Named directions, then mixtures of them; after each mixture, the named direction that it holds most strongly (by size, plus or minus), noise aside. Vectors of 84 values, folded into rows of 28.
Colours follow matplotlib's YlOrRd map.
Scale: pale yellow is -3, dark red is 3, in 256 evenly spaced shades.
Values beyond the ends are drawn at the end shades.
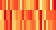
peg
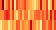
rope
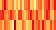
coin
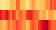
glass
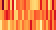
rope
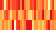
coin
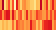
rope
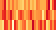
coin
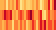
peg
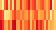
rope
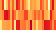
rope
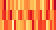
coin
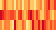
coin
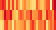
peg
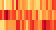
glass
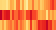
glass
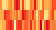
coin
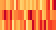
peg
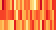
coin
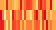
peg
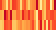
peg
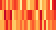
peg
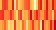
coin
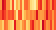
coin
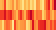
coin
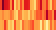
glass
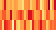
coin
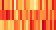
rope
